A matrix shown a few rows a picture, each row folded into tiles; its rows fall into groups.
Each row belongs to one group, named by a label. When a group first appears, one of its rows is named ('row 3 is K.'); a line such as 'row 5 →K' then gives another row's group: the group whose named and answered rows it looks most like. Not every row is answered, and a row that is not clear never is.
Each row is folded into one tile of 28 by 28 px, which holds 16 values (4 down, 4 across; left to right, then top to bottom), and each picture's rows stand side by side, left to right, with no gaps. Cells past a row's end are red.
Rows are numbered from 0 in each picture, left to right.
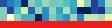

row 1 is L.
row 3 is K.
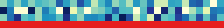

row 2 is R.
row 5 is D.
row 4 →L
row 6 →R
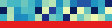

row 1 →D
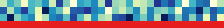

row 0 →L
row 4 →L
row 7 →K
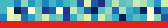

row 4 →L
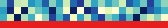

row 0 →D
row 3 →R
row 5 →K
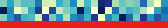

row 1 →D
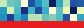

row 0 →L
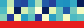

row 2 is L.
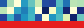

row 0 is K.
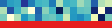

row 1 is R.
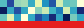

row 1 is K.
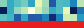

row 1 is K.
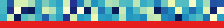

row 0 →D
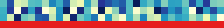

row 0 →D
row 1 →R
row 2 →D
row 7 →K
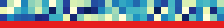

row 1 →L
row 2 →D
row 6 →D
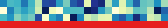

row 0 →R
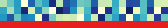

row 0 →L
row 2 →K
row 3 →D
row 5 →D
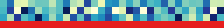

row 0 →D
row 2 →D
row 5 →R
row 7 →D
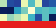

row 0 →K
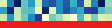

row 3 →K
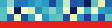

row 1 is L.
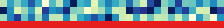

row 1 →K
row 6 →K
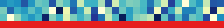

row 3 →R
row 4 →L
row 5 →D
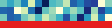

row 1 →K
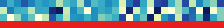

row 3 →R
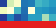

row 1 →R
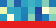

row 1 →R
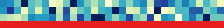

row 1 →L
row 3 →L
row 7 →L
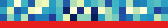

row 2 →D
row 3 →R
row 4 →R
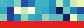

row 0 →R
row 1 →R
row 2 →L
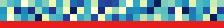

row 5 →K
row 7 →D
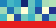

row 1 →D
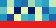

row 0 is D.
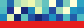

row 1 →L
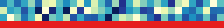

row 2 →D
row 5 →R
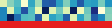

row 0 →L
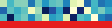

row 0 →L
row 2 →D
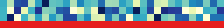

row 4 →L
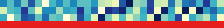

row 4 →K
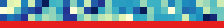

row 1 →K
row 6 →R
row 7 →L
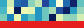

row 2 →K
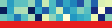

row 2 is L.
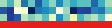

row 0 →R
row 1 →K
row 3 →K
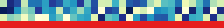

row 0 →K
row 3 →D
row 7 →D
